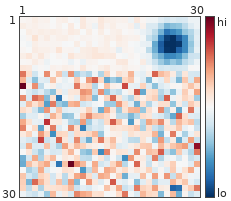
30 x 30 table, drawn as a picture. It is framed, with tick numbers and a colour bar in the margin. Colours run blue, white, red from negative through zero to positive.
One dip sinks in the top right. The ninth with the lowest average is the top right. The top part is calmer, up to a seam about 30% of the way down. No row or column stands out. Neither half mirrors the other.
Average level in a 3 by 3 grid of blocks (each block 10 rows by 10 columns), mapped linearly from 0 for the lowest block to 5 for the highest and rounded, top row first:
5 5 0 / 5 5 4 / 5 5 5
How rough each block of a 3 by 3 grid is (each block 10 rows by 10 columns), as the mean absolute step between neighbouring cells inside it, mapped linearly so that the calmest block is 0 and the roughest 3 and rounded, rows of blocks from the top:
0 0 1
3 3 3
3 3 3
